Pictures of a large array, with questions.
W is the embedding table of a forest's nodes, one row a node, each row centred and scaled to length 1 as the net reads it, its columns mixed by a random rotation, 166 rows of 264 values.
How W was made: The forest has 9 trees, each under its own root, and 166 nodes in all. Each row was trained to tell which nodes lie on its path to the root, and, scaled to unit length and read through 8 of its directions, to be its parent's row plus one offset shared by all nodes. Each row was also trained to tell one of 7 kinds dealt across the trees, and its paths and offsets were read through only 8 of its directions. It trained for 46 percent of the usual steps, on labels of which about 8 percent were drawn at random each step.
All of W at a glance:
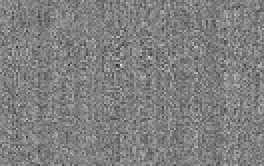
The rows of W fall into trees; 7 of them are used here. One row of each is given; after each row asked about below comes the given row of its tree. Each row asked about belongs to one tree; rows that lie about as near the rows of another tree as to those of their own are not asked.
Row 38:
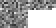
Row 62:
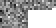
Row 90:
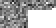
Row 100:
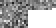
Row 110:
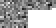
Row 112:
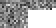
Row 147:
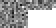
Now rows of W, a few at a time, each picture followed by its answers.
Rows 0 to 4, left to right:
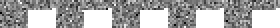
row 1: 147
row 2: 62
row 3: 38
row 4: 110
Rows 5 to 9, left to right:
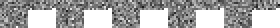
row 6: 112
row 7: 90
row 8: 38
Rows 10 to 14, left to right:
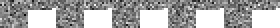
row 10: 62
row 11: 38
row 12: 38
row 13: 112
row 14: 147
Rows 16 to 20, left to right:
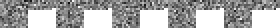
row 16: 112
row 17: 147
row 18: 90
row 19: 38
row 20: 112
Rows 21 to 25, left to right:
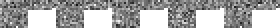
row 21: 62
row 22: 147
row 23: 100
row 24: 100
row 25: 112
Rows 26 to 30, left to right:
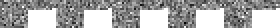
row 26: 100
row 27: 62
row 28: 110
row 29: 112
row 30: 38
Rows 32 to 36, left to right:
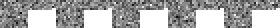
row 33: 110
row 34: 147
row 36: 100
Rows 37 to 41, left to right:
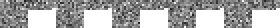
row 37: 62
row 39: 112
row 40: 110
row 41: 90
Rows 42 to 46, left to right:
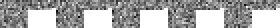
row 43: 110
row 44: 110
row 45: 62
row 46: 147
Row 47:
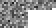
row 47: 147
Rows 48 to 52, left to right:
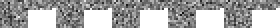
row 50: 62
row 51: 100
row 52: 110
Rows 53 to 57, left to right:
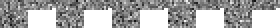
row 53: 38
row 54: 100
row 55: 38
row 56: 110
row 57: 110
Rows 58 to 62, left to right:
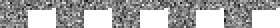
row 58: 62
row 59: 62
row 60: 112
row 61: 38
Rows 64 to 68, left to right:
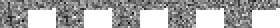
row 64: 38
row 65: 38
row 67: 112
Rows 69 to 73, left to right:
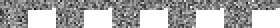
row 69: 90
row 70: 110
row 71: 110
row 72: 147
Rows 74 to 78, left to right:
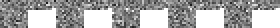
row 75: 38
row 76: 100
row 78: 38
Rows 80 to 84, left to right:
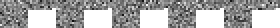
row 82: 112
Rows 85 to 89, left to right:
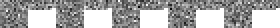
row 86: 38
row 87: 62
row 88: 38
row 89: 112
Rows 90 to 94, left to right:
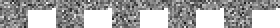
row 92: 38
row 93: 112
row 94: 100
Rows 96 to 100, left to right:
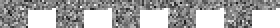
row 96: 112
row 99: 38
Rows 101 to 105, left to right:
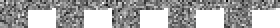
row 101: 110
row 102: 112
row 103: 110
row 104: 38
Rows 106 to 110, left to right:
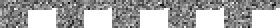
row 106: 112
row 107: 38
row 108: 112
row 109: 110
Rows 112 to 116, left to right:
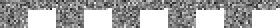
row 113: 38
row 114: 110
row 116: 112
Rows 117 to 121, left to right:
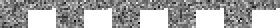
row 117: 147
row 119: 112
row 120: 147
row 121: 90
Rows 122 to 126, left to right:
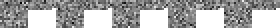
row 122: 100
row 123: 110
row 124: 62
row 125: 38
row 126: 90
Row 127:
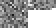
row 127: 38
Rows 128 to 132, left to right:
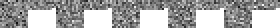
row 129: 90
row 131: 38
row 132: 147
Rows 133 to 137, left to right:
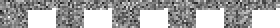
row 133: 62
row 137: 147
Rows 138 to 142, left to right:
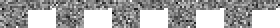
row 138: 110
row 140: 110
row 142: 110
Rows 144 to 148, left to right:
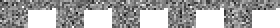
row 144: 100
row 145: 112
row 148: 90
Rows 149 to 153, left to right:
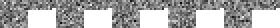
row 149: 112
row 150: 147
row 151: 38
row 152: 100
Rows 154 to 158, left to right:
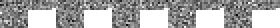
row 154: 100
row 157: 110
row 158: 38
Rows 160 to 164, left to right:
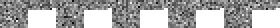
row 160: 90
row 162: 110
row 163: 100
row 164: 147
